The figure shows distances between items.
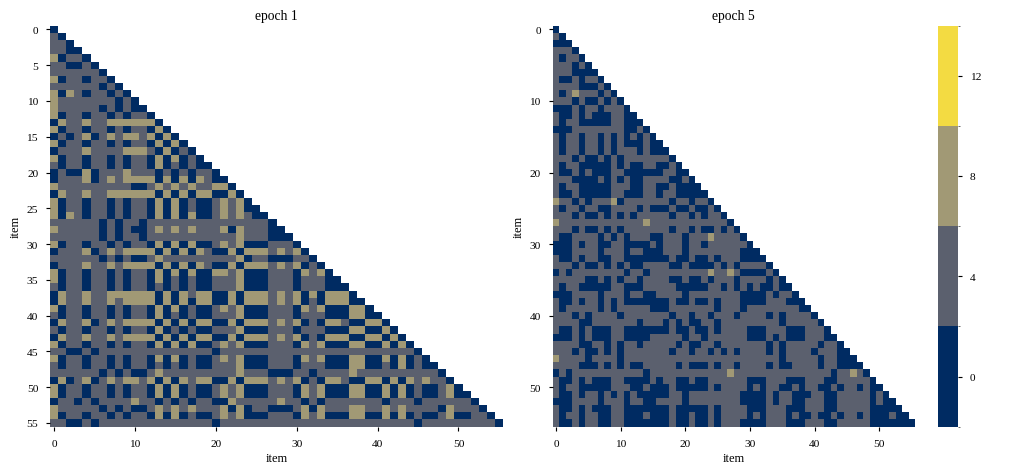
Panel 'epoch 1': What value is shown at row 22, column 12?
4
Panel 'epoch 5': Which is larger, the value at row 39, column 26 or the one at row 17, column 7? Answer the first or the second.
the first
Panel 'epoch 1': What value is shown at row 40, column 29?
4
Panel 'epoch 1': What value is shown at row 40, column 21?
4
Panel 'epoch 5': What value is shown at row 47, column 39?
4
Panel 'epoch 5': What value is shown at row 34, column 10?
4
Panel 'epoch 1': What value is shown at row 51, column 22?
4
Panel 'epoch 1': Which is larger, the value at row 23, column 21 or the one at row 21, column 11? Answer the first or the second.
the second
